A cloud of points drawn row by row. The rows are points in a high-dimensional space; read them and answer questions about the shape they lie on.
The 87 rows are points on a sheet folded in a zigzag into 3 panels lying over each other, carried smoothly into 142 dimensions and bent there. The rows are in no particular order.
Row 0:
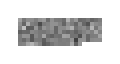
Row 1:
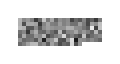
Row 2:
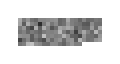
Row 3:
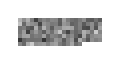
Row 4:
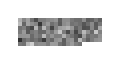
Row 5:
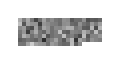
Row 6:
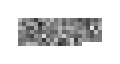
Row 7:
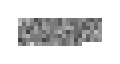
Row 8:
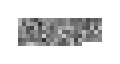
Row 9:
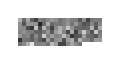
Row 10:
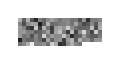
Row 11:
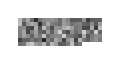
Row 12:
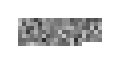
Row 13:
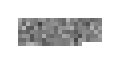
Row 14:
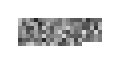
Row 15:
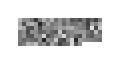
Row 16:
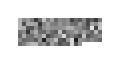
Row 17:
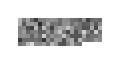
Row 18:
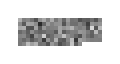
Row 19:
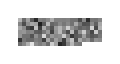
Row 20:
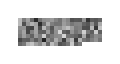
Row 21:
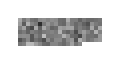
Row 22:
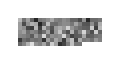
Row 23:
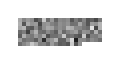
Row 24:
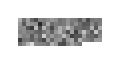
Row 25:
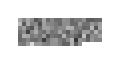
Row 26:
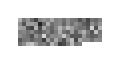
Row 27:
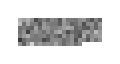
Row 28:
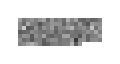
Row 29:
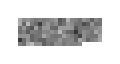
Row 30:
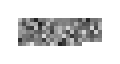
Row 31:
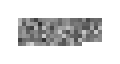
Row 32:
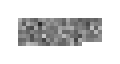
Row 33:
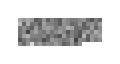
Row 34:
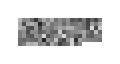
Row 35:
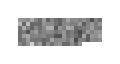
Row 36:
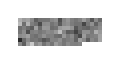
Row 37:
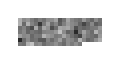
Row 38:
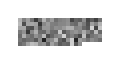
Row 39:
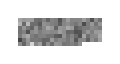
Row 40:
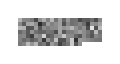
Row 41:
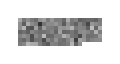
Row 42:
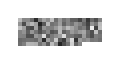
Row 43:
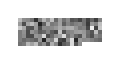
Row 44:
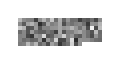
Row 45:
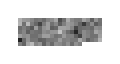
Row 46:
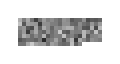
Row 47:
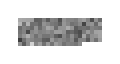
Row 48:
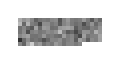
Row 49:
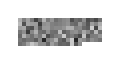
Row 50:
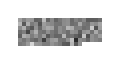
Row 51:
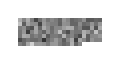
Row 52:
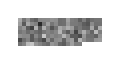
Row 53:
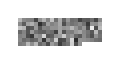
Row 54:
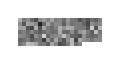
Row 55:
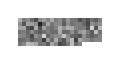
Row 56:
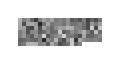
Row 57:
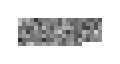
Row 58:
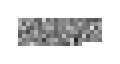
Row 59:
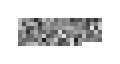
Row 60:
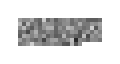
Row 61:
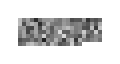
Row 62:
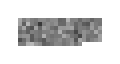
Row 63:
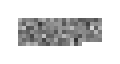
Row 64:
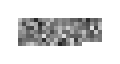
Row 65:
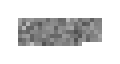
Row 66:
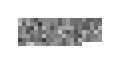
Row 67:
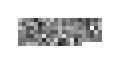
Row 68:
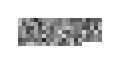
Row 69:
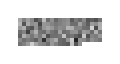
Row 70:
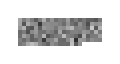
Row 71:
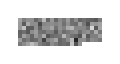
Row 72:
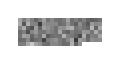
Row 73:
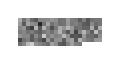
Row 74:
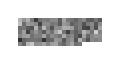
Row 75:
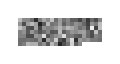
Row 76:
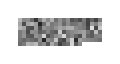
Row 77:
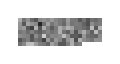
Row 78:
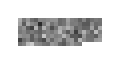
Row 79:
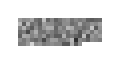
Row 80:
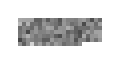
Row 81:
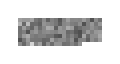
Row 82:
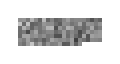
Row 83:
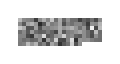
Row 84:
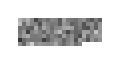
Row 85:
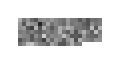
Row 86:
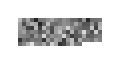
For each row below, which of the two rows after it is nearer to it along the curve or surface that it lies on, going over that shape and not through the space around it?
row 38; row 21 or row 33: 33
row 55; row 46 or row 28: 28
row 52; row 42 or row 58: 42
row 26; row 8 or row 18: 18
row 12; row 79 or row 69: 69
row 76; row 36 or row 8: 8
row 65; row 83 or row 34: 83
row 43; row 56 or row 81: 56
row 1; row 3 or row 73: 3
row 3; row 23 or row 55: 23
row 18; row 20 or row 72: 72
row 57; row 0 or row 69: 69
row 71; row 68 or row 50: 50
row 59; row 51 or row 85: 51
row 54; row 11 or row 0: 0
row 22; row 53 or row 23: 53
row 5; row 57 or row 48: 57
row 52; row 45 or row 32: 32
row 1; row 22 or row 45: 22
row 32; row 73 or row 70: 73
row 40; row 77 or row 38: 77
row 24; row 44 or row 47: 44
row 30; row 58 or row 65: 65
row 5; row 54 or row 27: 27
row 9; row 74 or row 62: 62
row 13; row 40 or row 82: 40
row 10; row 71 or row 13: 13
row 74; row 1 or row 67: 1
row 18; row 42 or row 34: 42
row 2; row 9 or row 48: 9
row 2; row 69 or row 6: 6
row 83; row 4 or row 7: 4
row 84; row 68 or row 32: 68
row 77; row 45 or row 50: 45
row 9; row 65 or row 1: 65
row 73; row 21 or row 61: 21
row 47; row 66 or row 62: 66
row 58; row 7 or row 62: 7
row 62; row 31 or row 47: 31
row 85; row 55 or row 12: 55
